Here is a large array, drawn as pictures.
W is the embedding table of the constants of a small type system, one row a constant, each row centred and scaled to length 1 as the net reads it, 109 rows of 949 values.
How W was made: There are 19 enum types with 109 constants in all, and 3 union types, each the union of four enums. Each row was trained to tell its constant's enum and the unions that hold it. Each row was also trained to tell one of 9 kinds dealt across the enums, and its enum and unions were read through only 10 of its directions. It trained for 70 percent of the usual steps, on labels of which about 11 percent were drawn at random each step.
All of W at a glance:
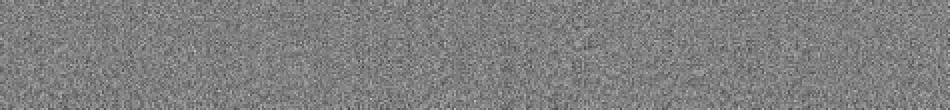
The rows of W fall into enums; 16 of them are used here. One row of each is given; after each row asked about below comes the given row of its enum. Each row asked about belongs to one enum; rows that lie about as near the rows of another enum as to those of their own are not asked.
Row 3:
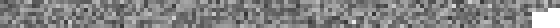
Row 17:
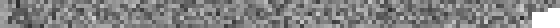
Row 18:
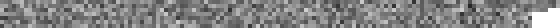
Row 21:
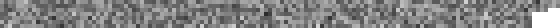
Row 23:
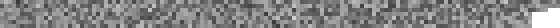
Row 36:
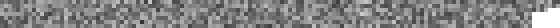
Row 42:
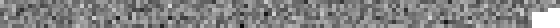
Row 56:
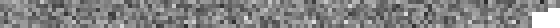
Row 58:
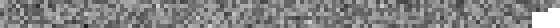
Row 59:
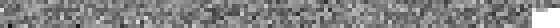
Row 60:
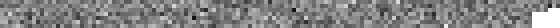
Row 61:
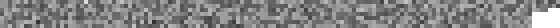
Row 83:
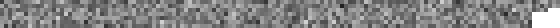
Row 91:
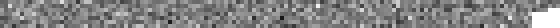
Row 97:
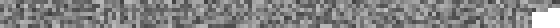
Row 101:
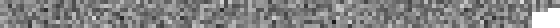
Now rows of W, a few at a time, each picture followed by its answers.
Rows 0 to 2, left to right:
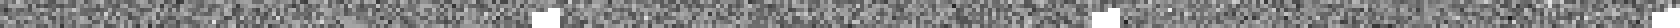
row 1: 36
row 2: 36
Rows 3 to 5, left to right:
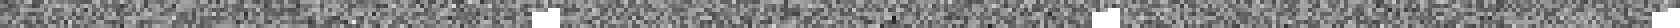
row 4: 21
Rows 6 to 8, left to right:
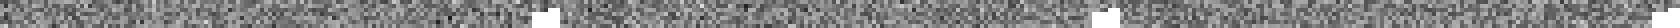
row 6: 23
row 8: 60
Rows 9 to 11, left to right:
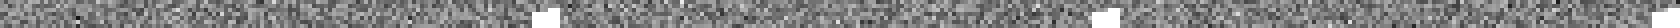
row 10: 59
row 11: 91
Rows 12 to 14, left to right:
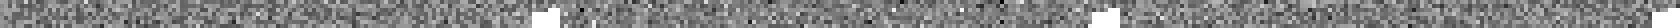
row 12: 61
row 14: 21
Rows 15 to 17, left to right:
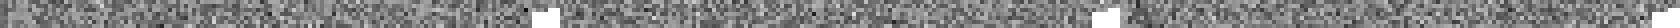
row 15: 21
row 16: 97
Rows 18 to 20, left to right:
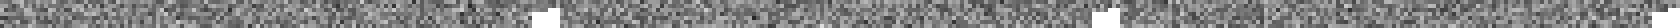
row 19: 60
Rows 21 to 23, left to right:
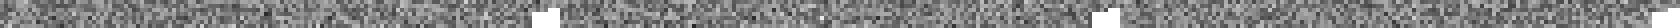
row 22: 3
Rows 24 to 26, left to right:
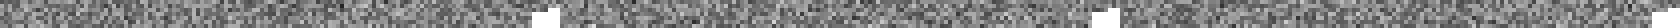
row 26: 83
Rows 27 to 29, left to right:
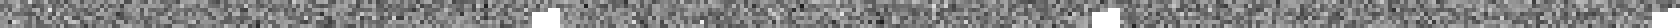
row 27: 56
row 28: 56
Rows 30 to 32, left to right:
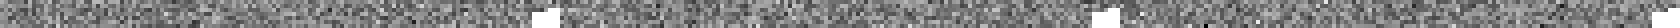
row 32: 3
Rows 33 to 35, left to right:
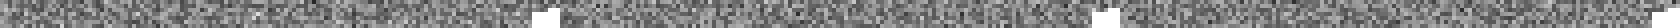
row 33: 61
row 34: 36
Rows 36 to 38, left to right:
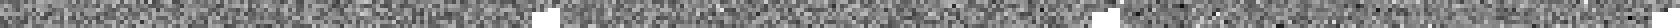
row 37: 58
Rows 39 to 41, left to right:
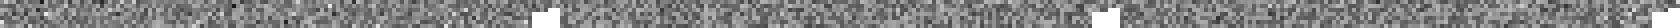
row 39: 60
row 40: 36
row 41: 3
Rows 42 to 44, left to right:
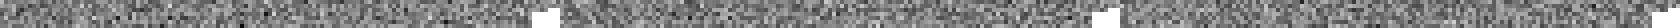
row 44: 36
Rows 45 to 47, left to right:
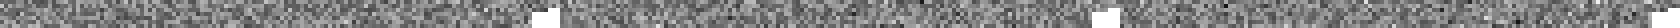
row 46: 83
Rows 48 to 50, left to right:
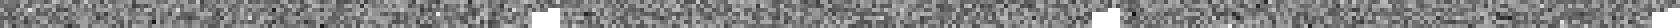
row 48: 59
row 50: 59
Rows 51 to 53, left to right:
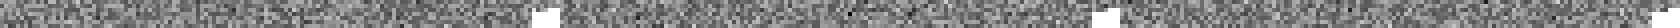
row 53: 23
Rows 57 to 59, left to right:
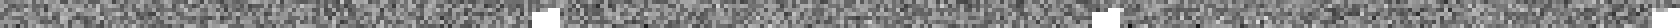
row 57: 18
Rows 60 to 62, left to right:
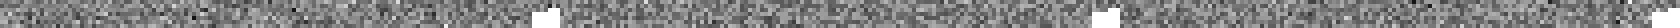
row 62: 3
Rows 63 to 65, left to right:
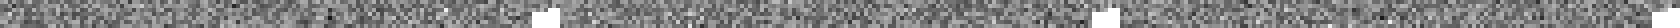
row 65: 83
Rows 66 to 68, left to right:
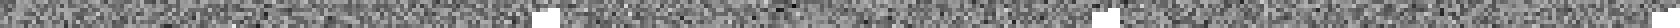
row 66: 21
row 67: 60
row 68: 83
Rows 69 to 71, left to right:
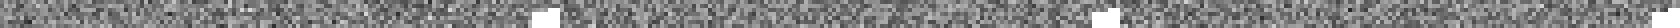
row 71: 23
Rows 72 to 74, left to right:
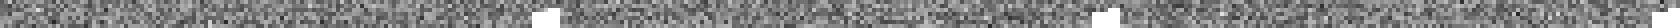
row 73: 59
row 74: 56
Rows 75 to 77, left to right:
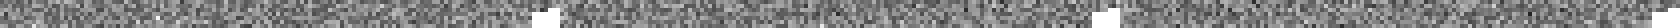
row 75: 23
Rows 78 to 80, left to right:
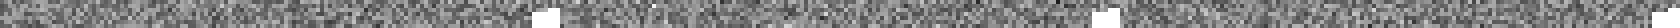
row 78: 83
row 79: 58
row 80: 61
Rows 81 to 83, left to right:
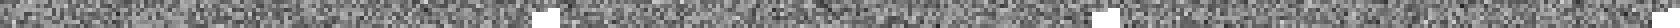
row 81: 36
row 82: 3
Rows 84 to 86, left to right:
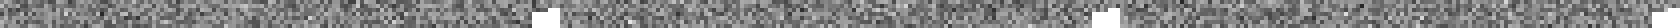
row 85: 56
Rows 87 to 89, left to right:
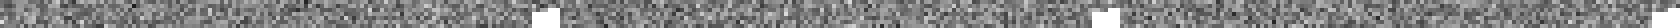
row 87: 21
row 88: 3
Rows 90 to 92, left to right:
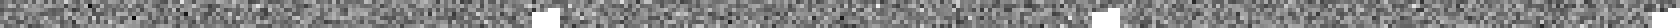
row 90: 83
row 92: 17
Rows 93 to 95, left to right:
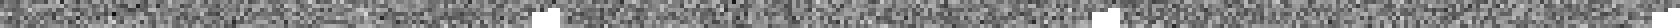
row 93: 59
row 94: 60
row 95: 60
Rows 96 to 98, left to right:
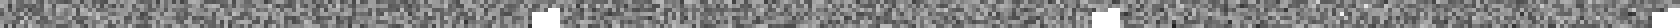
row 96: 61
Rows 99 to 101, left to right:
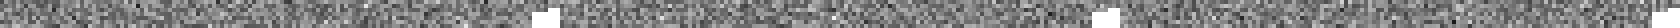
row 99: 56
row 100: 97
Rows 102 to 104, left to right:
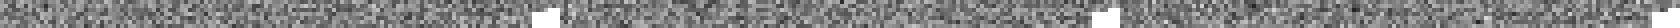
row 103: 91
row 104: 59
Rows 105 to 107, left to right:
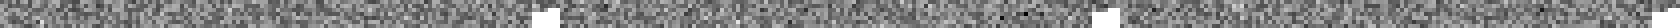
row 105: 17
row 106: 18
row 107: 17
